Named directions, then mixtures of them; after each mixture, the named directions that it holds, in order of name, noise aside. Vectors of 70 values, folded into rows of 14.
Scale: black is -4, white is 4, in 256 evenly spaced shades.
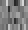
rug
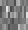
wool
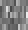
wool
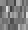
wool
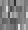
rug, wool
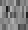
wool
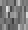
wool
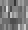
rug, wool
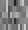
rug, wool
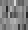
rug, wool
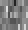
rug, wool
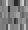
rug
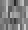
rug, wool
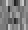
rug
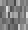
wool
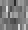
rug, wool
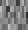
rug, wool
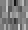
rug, wool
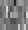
rug, wool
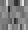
rug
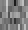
rug, wool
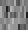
wool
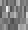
wool
